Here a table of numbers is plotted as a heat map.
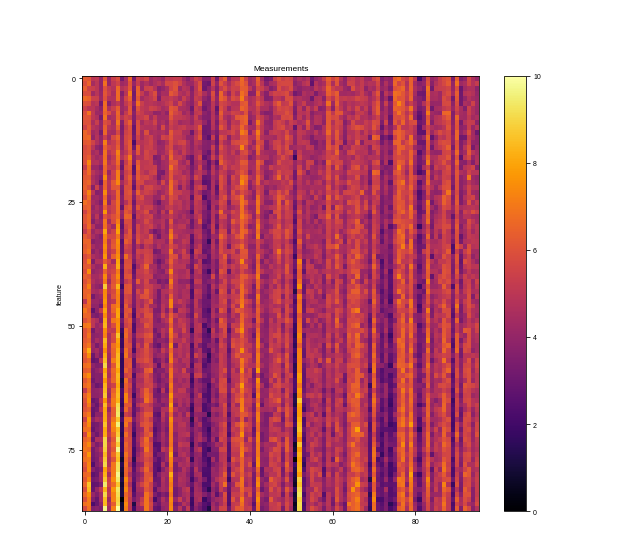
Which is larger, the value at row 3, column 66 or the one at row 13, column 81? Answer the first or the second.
the first
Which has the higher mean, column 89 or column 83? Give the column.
83
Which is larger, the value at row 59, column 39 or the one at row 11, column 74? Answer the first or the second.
the first
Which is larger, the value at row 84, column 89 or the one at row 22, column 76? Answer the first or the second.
the second
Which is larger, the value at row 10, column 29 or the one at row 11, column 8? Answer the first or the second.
the second
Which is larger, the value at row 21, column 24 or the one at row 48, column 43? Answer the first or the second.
the first
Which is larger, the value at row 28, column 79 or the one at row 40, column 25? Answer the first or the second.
the first
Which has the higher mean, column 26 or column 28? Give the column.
28
